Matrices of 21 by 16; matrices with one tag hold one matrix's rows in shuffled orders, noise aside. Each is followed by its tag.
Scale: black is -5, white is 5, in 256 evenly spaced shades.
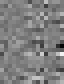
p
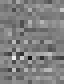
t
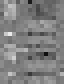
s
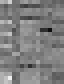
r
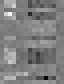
s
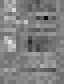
s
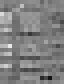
r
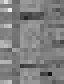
r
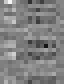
s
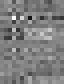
t
